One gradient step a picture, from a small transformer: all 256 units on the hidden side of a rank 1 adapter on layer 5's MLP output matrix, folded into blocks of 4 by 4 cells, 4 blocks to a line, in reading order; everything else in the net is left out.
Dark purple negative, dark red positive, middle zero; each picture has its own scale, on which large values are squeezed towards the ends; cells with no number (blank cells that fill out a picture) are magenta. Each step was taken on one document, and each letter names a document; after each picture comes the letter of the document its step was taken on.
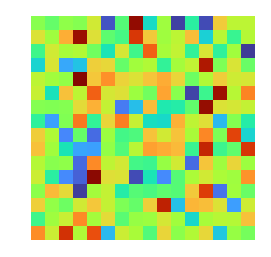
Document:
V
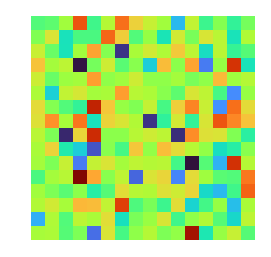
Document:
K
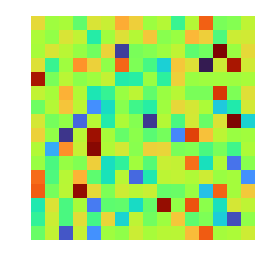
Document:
K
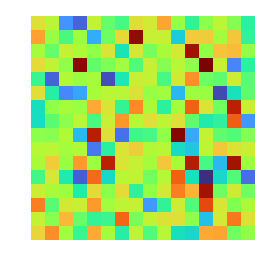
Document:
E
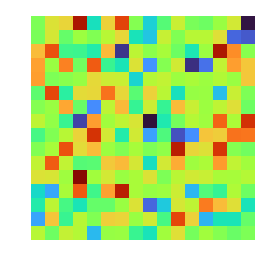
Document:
K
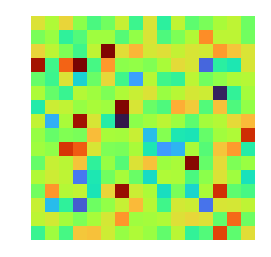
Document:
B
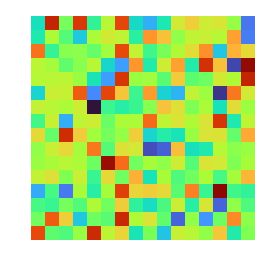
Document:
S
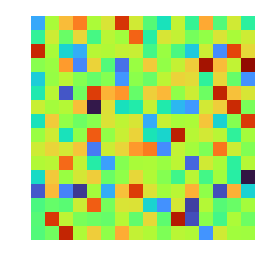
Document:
S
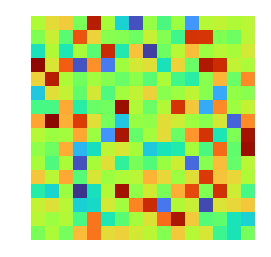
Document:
B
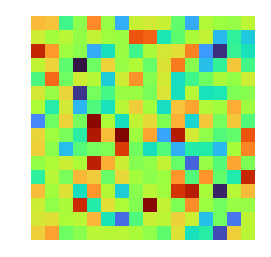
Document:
E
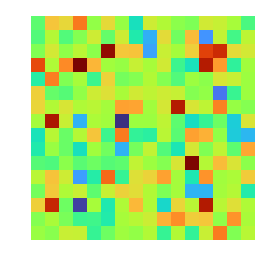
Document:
B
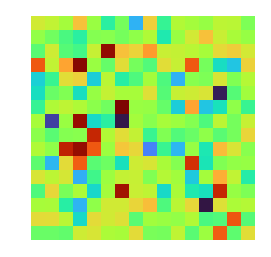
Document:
B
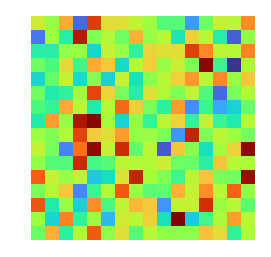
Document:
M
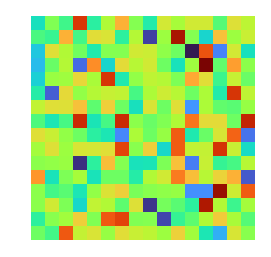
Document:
E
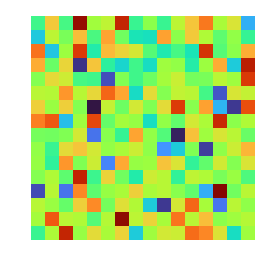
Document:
S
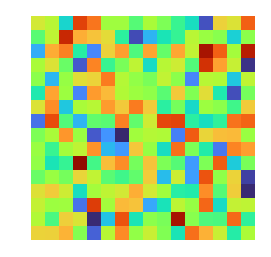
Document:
E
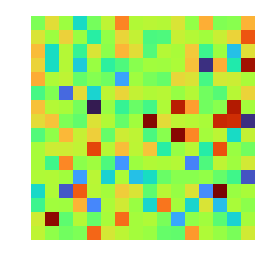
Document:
S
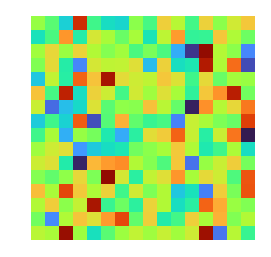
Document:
E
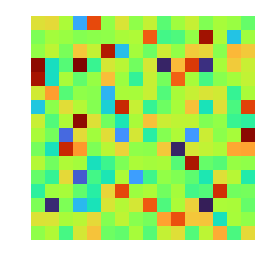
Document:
B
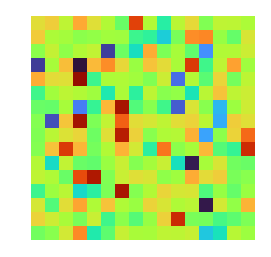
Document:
B
